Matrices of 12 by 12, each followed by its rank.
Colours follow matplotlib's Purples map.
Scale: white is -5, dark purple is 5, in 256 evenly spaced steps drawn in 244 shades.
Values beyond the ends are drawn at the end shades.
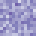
full rank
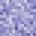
full rank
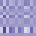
one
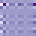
one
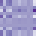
one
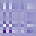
one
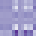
one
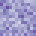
full rank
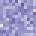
full rank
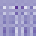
one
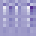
one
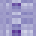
one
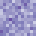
full rank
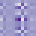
one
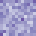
full rank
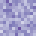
full rank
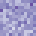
full rank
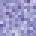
full rank
